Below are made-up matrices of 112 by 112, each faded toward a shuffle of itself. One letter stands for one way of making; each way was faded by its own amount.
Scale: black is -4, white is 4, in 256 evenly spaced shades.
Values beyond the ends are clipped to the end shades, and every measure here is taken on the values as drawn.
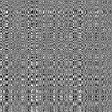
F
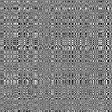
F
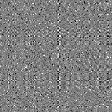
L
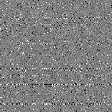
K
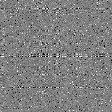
K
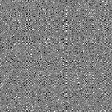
L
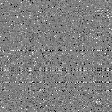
K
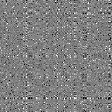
L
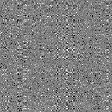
L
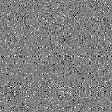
K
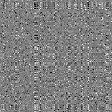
L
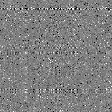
K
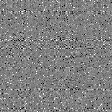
K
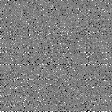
K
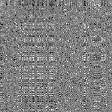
L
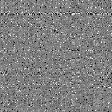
K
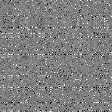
K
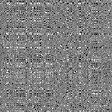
L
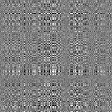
F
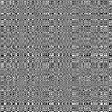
F
